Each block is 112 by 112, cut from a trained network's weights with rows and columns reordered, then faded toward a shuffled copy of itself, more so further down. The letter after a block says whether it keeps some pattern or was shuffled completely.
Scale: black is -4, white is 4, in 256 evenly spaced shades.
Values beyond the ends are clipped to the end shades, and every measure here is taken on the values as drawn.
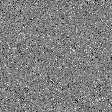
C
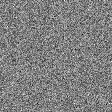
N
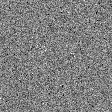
N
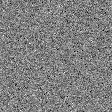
N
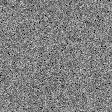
N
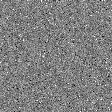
C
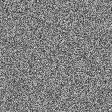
N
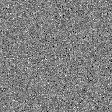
C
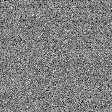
C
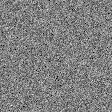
N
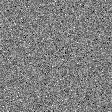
N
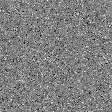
N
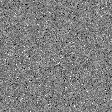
C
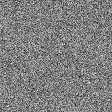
N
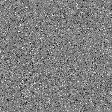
C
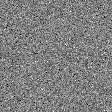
N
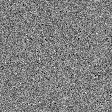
N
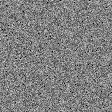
N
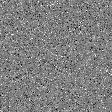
N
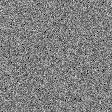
N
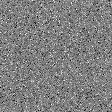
N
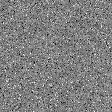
N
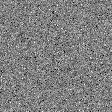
N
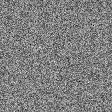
N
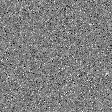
N
